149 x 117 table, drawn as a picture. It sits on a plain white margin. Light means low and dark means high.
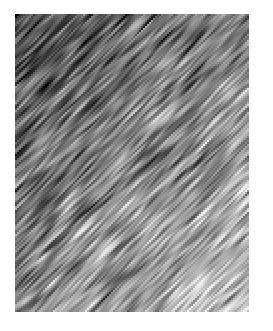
The bottom right is the ninth with the lowest average. There is an overall slope up to the top left. No single row or column stands out from its neighbours. The values follow a bell shape. The top left is the ninth with the highest average.
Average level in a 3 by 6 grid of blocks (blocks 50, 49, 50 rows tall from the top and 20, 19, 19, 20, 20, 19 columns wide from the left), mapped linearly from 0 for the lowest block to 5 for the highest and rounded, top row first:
554332
432221
322100
